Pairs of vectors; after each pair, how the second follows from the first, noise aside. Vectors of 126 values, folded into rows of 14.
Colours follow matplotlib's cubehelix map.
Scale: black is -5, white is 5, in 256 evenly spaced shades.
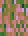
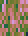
wrapped around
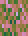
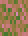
shrunk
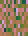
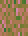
shrunk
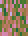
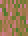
shrunk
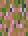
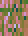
shuffled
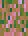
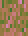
shrunk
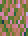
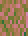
shrunk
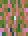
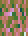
wrapped around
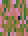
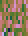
shuffled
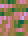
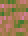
shrunk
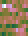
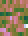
wrapped around
